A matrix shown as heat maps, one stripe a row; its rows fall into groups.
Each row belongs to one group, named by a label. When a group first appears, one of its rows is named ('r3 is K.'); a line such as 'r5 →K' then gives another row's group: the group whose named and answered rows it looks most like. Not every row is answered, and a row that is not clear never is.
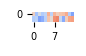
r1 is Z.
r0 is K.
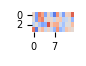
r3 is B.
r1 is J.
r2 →Z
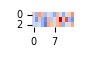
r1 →K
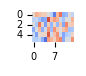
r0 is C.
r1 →Z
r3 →K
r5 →Z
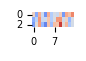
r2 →K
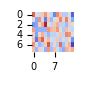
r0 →C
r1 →K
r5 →J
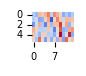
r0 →J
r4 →C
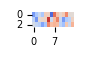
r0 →K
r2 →Z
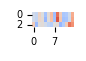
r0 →Z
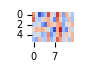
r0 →Z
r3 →C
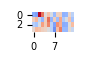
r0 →J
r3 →C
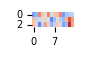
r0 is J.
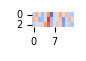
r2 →J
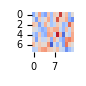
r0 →K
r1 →K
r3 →Z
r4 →Z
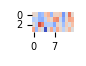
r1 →Z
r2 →B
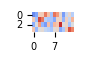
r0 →J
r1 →B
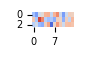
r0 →J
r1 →B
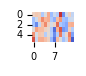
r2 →J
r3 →C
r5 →C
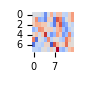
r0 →Z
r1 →Z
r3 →J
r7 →Z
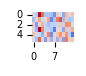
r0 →B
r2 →B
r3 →B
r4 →K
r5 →B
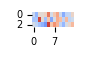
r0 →J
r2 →Z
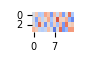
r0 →C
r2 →B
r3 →C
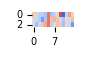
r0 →C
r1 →Z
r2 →J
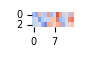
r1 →Z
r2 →Z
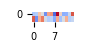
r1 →B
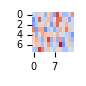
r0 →Z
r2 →K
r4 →J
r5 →C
